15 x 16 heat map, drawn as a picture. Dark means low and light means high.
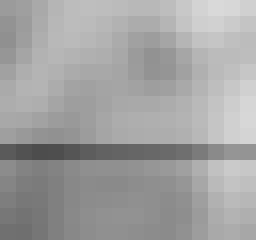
The field climbs toward the top right. The bottom middle is the calmest part. Row 10 stands out from the rest. The ninth with the highest average is the top right.
